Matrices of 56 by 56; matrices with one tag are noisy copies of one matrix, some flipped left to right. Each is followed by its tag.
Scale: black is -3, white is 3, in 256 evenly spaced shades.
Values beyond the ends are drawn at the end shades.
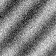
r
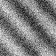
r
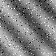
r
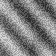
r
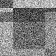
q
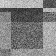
q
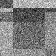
q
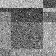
q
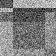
q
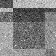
q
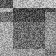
q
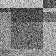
q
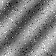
r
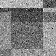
q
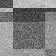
q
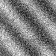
r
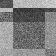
q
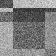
q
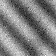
r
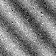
r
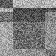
q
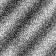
r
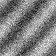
r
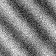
r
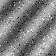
r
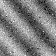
r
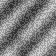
r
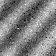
r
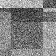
q
